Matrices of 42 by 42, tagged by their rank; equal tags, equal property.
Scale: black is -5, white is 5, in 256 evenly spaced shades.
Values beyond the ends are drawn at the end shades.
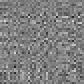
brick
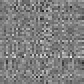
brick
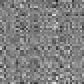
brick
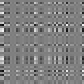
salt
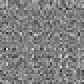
brick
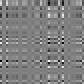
salt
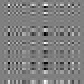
salt
